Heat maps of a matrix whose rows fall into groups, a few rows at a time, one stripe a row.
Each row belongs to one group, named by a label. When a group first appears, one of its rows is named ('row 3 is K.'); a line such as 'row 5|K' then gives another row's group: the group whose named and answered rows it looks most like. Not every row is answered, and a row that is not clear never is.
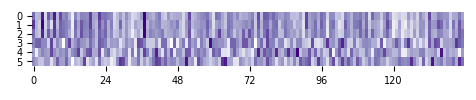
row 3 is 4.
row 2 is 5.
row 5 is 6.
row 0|5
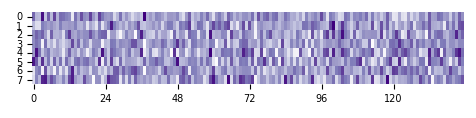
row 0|5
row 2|4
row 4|4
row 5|5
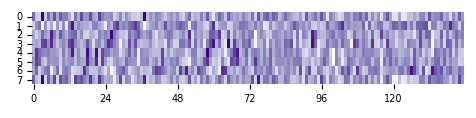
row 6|6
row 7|5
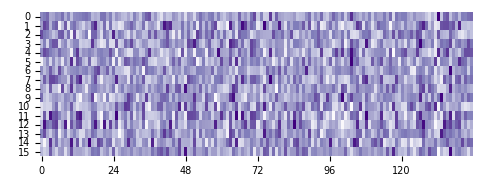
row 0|4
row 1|6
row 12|6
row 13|6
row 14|5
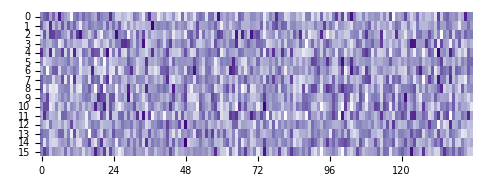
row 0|4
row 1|5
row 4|5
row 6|6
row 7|5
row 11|4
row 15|6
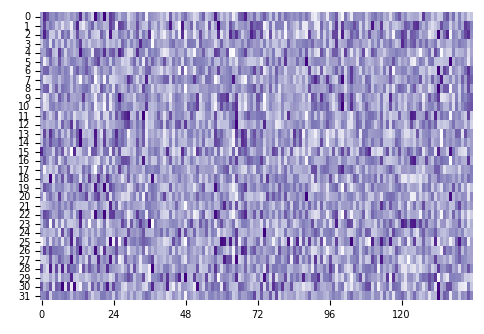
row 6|4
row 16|4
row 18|5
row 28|5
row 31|4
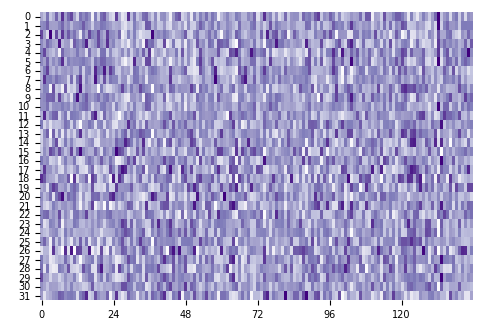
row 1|4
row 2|5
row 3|4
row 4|4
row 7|6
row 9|4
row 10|4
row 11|6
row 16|6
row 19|6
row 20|5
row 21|6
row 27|6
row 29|6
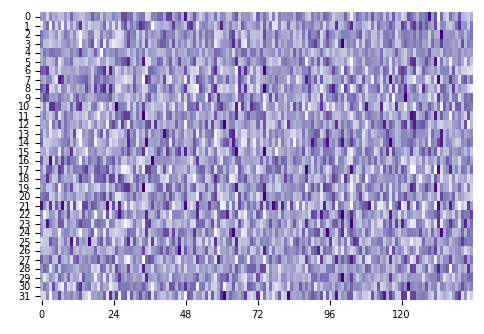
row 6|6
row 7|4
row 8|6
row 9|4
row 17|4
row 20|6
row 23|4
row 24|6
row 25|5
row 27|4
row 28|4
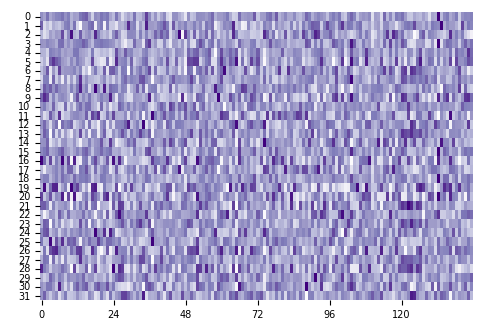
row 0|4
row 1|6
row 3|4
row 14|6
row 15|4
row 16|5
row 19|6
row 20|5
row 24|6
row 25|5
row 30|4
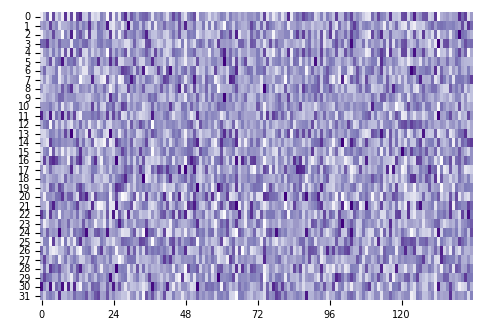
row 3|4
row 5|5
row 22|5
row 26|6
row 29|4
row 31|4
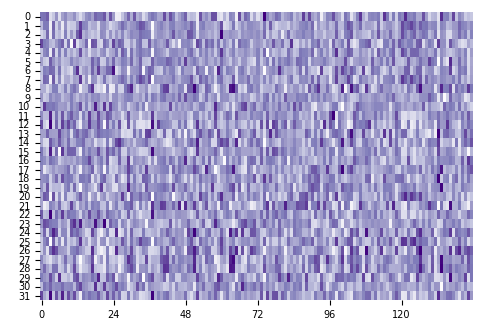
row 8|6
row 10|6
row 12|5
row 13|4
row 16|5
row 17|6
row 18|4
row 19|6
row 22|5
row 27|6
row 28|6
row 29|4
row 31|5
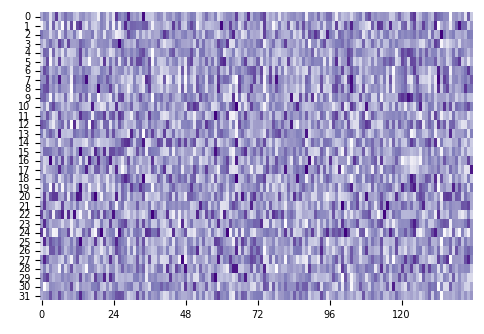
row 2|6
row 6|4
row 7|4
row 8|4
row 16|5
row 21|4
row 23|4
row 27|4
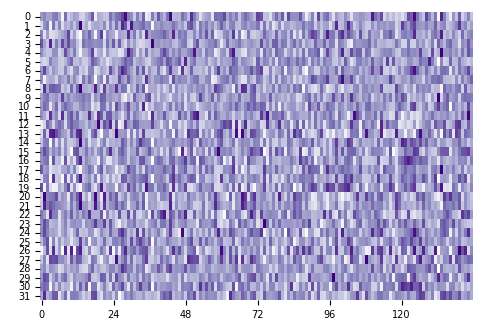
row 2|6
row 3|5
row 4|6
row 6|4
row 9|4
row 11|5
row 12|5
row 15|4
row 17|6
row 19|6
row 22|5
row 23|6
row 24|4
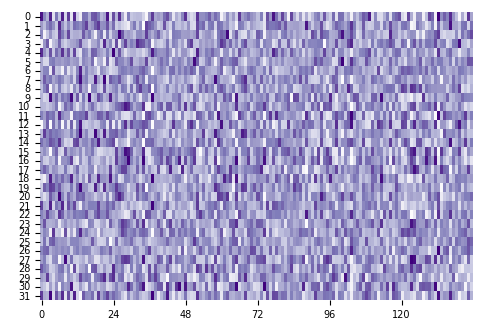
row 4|5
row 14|4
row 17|4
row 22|4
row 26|4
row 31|5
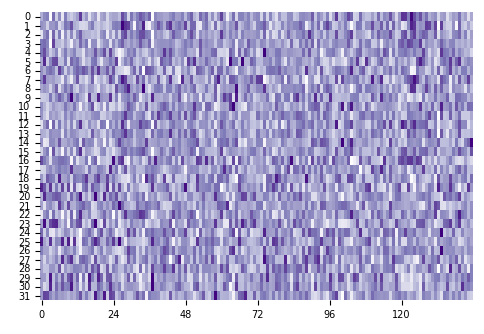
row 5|6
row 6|4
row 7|4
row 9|5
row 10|6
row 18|4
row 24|6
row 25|5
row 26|6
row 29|5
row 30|5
